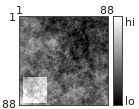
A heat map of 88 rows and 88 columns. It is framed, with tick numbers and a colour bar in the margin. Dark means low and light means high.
Mirror symmetry: none. Ninth with the lowest average: top right. Odd patch: higher, in the bottom left. Slope: up to the bottom left. Average level on the scale: 40%. Ninth with the highest average: bottom left.
